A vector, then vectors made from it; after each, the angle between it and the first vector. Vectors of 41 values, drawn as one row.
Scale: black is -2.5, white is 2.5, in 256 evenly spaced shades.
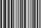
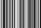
orthogonal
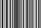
nearly opposite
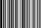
partly aligned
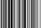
partly aligned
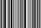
nearly parallel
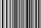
nearly opposite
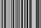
orthogonal
